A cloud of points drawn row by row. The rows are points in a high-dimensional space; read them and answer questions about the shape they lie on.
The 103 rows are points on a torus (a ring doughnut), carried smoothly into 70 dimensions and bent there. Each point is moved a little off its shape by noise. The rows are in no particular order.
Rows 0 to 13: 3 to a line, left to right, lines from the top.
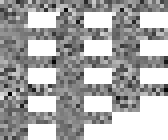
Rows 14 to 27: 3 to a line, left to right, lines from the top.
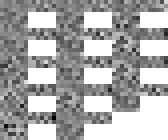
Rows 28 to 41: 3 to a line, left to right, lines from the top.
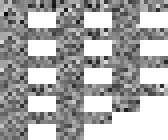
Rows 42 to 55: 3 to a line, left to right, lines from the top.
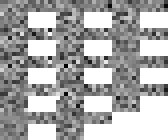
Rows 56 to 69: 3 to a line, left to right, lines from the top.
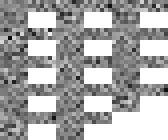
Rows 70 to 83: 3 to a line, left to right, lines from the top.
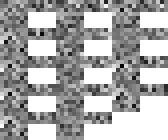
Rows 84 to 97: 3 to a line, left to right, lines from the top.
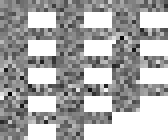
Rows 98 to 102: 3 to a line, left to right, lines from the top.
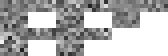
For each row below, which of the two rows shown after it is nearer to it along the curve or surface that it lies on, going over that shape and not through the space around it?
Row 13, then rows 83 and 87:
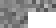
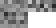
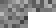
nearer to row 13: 83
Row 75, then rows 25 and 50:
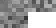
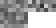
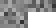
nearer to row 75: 25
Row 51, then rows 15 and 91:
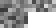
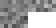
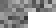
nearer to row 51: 91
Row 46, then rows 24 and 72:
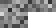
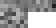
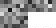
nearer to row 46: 72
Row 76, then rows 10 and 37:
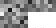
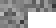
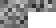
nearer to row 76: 10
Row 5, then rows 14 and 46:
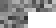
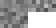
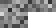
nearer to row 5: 14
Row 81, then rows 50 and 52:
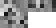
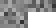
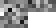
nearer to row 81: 52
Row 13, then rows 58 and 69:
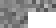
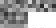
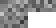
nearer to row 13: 58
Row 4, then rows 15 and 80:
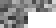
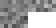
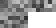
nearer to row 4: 80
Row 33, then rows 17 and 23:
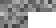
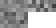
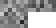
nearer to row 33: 23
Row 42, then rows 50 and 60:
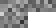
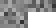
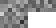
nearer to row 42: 60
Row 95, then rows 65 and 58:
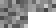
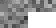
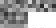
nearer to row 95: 65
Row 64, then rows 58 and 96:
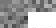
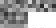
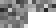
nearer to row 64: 58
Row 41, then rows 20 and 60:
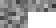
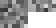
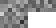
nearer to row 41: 20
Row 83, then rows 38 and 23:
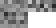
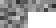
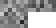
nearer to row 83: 23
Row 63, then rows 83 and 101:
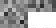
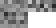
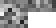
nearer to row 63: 83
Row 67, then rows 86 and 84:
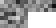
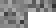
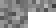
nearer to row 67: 84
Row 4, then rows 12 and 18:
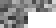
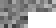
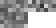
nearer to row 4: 18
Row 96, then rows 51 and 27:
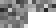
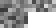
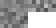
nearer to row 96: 51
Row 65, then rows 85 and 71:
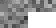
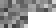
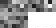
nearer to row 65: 85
